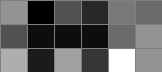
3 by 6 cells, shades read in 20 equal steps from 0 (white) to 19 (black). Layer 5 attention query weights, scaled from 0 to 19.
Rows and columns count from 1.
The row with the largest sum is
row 2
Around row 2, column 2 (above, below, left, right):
19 17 13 18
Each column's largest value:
13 19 18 18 11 11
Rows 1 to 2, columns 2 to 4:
19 13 16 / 18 18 18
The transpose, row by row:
8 13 6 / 19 18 17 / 13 18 7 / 16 18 15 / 10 11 0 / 11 8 8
